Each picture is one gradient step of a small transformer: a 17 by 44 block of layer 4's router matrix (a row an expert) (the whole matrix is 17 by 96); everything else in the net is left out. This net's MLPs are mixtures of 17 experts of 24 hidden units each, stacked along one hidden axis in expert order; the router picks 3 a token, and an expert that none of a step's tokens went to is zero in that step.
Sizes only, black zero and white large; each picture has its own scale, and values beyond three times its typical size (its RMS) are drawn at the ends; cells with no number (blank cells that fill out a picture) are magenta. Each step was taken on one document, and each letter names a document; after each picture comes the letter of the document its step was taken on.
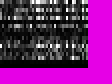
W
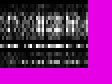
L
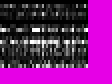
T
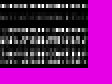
T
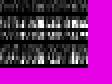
L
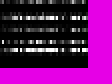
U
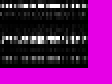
T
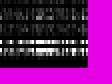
W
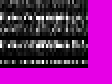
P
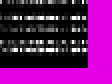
U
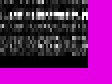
W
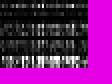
P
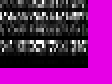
P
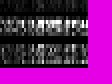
L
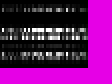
T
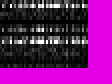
P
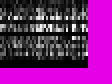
W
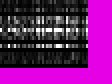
L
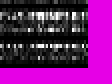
W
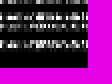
L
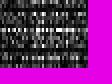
P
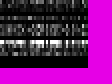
P
